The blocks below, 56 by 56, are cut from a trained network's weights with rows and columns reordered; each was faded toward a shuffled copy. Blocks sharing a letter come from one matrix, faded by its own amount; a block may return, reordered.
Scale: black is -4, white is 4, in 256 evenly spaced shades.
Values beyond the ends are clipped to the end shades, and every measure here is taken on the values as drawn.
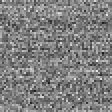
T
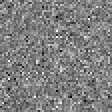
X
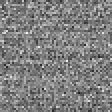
T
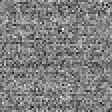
T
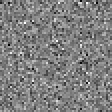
X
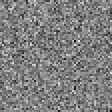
X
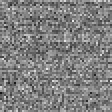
T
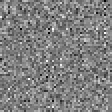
X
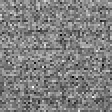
T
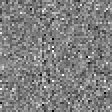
X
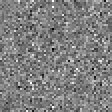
X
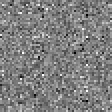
X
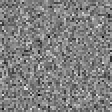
X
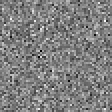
X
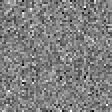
X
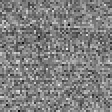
T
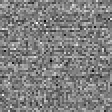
T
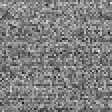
T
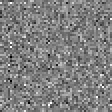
X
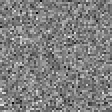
X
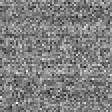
T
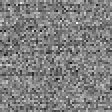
T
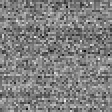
T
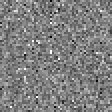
X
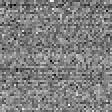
T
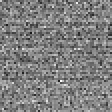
T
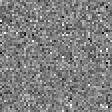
X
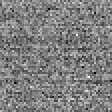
T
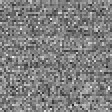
T
